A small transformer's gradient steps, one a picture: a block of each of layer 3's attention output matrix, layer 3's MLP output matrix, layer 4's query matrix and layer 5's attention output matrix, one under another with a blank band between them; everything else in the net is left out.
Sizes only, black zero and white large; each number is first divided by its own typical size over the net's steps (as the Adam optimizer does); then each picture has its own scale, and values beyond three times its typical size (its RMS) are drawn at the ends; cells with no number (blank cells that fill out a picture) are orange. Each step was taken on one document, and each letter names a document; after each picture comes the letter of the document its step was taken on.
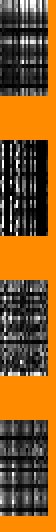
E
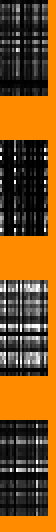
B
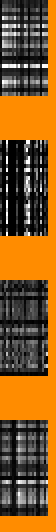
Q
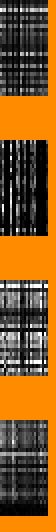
E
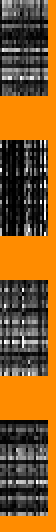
Q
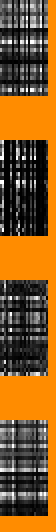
E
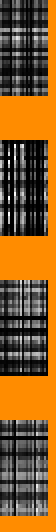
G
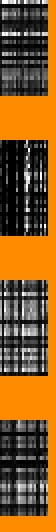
Q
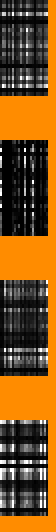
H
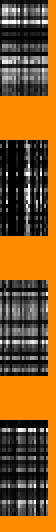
Q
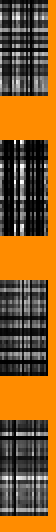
G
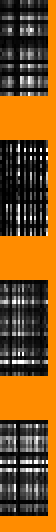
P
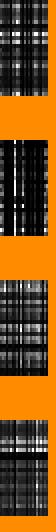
B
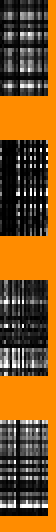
P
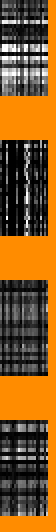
Q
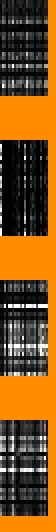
H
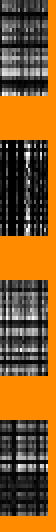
Q
